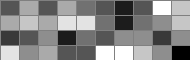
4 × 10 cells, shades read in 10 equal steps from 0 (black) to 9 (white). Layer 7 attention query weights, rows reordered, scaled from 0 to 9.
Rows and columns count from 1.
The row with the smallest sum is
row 3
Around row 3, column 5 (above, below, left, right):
8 3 1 3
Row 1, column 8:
3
